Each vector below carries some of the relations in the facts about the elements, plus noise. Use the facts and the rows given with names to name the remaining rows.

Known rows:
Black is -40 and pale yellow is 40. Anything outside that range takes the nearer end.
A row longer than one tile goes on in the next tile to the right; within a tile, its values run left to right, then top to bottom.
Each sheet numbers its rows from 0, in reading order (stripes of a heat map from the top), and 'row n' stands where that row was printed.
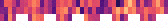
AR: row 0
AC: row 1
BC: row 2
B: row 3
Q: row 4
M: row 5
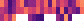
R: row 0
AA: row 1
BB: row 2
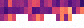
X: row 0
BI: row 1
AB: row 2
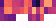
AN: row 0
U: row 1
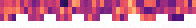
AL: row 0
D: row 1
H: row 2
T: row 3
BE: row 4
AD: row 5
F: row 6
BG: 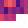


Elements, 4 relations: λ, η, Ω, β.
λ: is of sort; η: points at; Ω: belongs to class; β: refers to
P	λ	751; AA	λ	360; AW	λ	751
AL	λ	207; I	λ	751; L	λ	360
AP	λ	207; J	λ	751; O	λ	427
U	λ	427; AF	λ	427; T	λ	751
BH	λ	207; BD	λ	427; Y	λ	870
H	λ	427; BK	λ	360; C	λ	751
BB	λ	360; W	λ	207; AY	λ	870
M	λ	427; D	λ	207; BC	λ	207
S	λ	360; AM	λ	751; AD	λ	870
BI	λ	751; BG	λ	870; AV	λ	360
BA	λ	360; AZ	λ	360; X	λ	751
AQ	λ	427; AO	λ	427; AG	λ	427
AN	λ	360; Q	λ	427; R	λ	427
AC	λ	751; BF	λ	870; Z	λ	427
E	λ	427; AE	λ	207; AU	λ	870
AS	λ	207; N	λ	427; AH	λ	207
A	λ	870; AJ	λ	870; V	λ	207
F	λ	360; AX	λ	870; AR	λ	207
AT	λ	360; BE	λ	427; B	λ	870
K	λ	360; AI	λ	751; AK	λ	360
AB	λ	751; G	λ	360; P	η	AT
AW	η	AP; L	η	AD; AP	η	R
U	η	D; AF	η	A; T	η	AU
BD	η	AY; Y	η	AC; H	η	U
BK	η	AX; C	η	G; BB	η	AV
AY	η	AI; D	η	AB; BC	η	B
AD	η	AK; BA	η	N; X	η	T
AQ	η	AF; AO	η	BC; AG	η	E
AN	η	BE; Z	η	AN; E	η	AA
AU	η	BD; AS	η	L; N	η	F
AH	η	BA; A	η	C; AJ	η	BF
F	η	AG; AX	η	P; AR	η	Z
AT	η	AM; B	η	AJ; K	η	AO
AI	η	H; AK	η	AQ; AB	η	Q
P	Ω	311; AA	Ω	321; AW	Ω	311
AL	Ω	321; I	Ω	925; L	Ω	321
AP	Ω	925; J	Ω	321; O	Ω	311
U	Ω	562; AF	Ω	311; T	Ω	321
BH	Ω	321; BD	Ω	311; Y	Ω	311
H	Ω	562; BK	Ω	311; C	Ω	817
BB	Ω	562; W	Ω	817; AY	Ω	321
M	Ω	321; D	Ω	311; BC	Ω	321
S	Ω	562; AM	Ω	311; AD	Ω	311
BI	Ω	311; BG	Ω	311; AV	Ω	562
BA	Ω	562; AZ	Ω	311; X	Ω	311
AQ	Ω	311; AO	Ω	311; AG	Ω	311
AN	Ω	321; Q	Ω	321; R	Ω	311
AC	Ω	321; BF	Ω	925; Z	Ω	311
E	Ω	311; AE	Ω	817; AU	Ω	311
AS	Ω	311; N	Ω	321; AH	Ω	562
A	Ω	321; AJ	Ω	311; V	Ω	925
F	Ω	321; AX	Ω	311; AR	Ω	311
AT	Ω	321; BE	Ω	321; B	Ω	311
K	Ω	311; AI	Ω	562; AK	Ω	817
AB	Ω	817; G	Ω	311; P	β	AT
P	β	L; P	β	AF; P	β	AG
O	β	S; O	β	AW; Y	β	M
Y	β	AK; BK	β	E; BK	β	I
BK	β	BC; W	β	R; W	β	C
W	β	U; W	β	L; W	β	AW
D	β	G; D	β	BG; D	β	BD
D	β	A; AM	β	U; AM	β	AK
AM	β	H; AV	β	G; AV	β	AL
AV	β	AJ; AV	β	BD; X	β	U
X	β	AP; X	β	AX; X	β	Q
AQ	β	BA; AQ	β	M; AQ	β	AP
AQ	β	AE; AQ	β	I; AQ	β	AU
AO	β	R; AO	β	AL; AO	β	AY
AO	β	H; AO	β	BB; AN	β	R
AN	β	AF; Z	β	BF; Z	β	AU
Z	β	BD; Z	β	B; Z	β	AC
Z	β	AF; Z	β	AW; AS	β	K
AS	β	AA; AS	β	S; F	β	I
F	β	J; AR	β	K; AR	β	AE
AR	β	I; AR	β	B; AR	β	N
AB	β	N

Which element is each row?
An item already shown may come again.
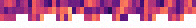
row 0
BG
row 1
AK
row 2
AB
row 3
Y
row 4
AY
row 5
AK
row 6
R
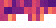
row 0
BI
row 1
C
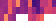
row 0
T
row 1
O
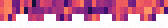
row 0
BF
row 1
BD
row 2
AH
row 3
X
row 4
L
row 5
BC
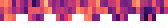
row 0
AC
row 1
N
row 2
Z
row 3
A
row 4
S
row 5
BK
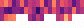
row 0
AW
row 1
G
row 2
AS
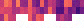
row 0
J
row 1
AO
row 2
AU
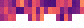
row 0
AI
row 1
C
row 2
K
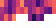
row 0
R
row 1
BA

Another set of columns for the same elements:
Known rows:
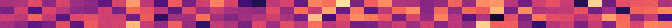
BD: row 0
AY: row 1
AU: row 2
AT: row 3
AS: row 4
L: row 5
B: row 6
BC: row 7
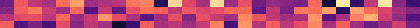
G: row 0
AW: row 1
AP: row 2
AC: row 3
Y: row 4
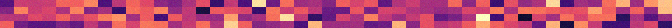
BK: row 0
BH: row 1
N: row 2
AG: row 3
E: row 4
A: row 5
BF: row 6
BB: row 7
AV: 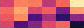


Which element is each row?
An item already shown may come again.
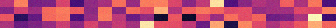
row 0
C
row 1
L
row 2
BF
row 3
A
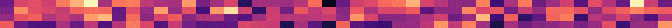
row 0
AZ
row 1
AH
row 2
AB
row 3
X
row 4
K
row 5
T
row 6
C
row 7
I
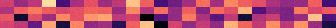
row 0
BF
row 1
AI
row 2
L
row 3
T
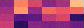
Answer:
AK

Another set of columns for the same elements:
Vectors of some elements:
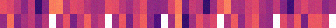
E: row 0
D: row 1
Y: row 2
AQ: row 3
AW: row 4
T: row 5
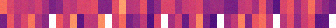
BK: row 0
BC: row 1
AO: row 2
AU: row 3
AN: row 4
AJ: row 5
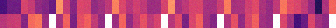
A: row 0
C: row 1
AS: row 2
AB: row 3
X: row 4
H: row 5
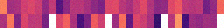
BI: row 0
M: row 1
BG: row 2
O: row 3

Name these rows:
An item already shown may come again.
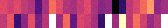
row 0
BD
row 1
BG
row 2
BF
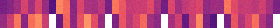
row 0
L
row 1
AK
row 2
K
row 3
AU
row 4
BK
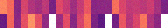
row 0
AK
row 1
AX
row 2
BK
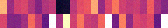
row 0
AI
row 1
I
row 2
G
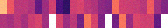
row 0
AH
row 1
AY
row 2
AZ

